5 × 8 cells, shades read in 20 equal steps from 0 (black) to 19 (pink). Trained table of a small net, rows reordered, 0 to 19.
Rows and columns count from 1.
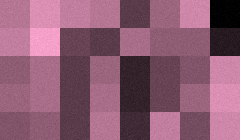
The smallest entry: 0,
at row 1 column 8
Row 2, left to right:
15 19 8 7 13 11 11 3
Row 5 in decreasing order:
16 15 14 11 10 9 7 5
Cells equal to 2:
0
